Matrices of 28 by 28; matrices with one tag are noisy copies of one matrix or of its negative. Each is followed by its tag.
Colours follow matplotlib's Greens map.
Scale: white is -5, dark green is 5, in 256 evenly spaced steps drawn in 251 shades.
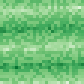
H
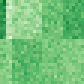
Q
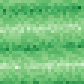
H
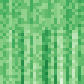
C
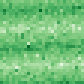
H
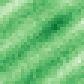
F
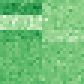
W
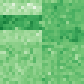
W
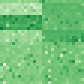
W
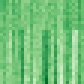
C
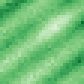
F
